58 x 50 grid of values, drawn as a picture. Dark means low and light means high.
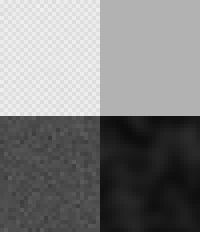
It is made of 2 by 2 panels. Panel 1,1: very high, checkered, faint in contrast. Panel 1,2: high, flat. Panel 2,1: low, fine-grained, faint in contrast. Panel 2,2: very low, blotchy, faint in contrast.
